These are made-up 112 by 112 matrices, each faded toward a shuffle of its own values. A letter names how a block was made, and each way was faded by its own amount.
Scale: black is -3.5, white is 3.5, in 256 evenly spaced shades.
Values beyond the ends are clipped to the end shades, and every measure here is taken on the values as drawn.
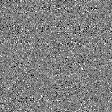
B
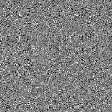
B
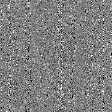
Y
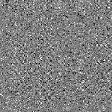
B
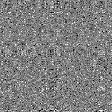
B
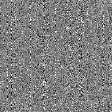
Y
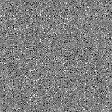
B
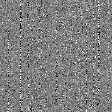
Y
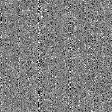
Y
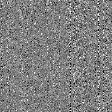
Y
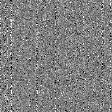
Y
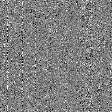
Y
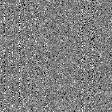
Y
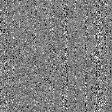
Y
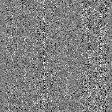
Y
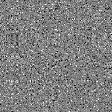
B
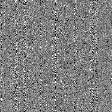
Y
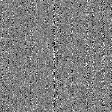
Y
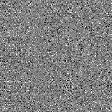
B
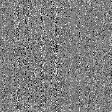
Y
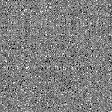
B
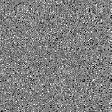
B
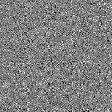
B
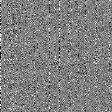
Y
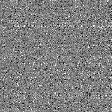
B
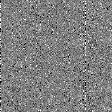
Y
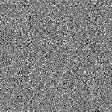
B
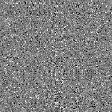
B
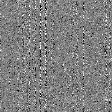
Y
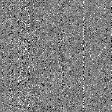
Y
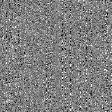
Y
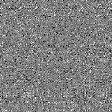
B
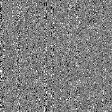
Y
